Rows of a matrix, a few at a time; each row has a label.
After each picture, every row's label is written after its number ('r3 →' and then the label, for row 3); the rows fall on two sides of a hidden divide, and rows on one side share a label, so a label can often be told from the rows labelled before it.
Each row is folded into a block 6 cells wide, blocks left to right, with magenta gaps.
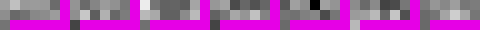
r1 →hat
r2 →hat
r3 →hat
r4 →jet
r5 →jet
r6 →jet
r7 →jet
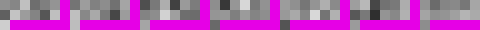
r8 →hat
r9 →hat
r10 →jet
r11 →hat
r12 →hat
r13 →hat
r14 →hat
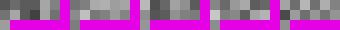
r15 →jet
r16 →hat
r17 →hat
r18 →hat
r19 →hat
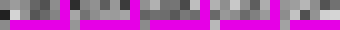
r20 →jet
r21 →jet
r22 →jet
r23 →hat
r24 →hat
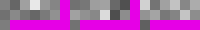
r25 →hat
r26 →hat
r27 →hat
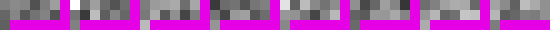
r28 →jet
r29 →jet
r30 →hat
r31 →jet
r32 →hat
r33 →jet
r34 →hat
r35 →hat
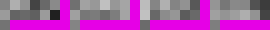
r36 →jet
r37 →hat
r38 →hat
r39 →jet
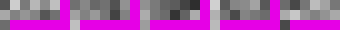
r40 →hat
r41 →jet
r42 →jet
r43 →hat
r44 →hat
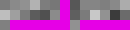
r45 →hat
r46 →jet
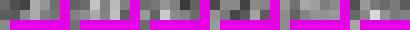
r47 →jet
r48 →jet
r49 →jet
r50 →jet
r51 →hat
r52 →jet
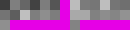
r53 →jet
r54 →hat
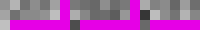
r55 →hat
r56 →hat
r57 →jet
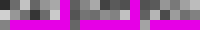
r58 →hat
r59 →jet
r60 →hat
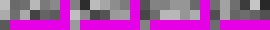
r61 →hat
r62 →hat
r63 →jet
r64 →jet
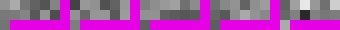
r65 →jet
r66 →jet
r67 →hat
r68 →jet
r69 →hat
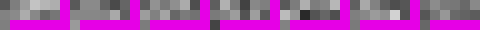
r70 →hat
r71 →jet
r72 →jet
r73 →jet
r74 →hat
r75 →jet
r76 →jet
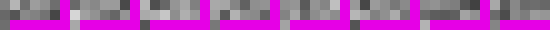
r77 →jet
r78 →hat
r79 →hat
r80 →jet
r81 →hat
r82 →hat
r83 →jet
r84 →jet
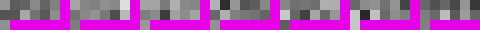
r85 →jet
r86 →hat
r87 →hat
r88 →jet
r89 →hat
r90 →jet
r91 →jet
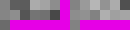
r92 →hat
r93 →hat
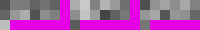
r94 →jet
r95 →hat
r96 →hat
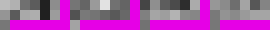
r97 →jet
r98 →hat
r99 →jet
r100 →hat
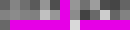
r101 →jet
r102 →jet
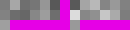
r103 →jet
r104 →hat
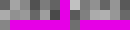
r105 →jet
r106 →jet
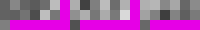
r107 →jet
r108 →hat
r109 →hat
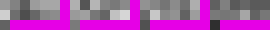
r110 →hat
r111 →hat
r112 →hat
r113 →jet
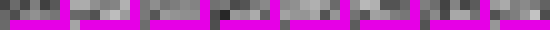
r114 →jet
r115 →hat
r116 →jet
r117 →jet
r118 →hat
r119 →jet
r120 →jet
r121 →jet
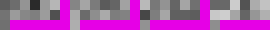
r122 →jet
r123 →jet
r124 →jet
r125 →hat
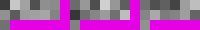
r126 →jet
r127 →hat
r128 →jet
